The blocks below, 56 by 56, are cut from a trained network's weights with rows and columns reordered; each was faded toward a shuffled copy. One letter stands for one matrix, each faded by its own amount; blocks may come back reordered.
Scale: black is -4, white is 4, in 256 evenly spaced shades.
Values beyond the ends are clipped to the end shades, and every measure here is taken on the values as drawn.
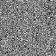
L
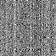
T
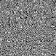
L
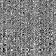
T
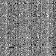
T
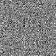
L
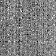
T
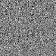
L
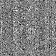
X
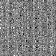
T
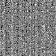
T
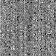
T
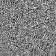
L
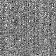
X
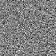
L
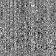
T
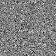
L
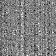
T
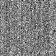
X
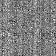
X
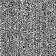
X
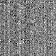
T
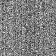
X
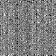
T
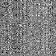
T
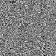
L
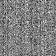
X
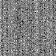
T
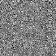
L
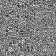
L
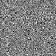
L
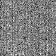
X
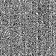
X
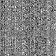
T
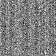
X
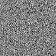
L
